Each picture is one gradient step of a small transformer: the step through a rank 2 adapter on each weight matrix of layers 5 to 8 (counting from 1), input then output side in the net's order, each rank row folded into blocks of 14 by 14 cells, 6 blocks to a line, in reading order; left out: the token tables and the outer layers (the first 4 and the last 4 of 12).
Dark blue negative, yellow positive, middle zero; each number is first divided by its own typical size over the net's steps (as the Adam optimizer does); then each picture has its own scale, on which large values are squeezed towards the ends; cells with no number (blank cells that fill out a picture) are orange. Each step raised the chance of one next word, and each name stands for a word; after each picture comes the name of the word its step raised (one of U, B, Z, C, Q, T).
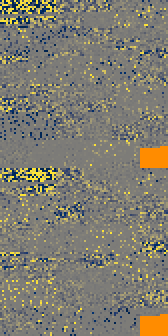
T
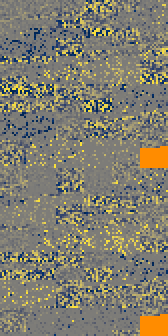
T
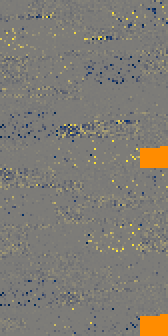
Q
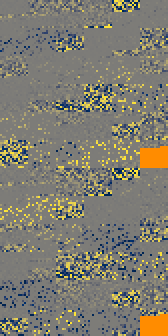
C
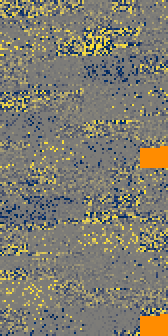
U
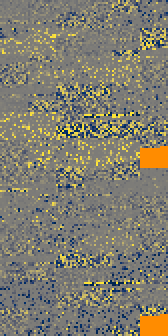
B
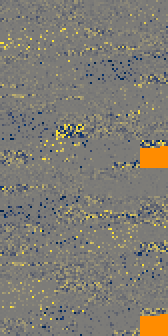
U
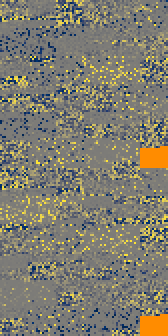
T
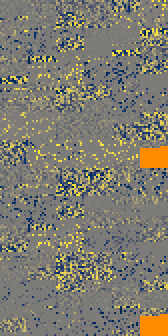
B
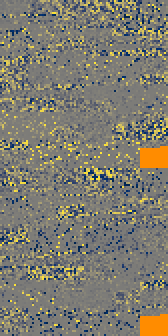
B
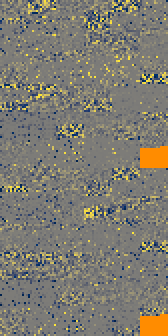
Q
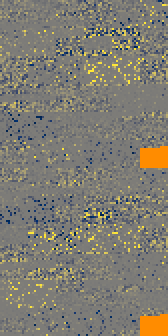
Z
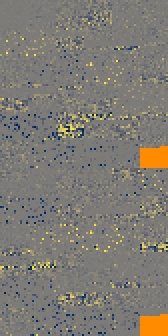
Q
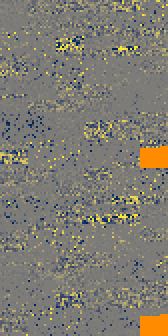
Q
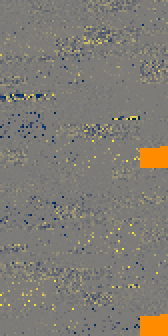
Z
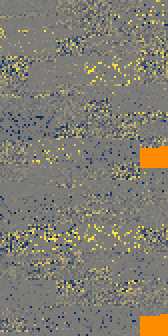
Q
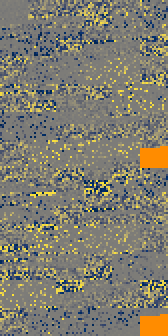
T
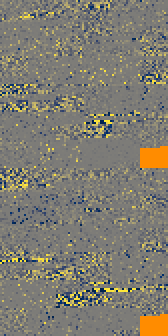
Z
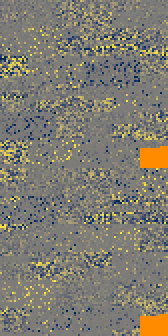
U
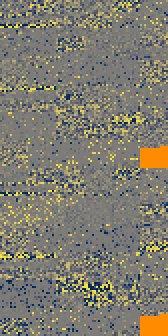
C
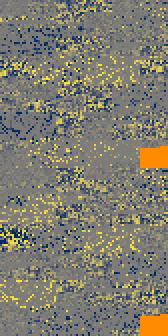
T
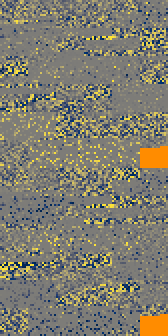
B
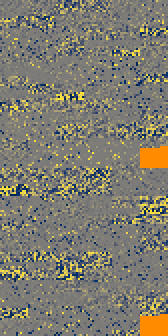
B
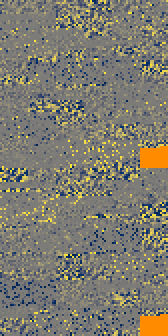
C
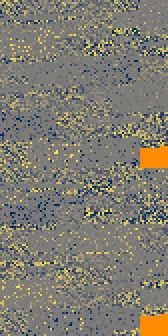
U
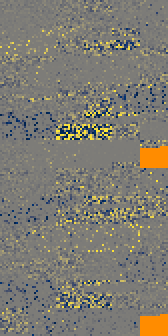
Q
